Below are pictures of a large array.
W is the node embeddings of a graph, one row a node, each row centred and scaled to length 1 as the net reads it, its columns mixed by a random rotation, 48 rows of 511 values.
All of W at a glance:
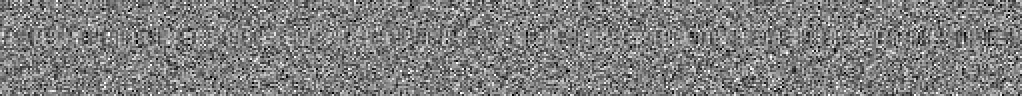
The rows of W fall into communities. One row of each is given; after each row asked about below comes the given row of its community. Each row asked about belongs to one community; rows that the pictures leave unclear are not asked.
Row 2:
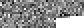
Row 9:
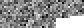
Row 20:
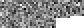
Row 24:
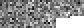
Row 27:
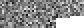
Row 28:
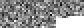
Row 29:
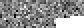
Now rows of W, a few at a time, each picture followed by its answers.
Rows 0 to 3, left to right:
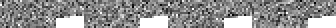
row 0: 2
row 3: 9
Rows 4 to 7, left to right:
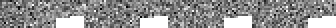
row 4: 24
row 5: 2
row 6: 28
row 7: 27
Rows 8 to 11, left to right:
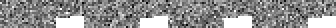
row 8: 20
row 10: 29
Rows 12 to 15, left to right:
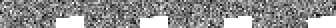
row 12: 9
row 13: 28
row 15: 2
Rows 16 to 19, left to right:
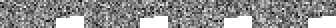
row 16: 20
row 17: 20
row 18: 20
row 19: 2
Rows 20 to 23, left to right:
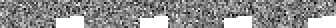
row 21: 20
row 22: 2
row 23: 9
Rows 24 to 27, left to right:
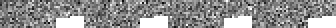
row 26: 2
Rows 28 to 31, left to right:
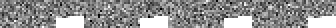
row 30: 9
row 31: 28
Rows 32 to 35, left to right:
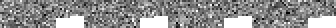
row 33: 24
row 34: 28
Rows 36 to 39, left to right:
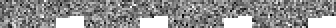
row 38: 29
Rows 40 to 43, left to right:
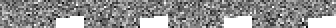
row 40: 9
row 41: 28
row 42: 28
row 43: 27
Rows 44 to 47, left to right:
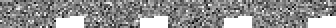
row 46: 27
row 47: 9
